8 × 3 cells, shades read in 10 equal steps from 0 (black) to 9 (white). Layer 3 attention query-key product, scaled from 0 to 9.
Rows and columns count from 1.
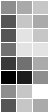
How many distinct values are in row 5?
3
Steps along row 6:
up up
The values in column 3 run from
5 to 9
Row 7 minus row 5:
3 3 3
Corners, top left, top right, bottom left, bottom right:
5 7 3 6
